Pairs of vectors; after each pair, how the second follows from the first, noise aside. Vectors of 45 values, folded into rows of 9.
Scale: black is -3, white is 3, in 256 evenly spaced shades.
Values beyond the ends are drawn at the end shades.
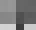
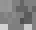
partly zeroed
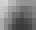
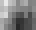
copied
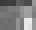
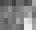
copied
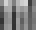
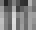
negated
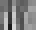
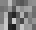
sign-scrambled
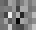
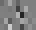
partly zeroed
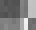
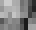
negated
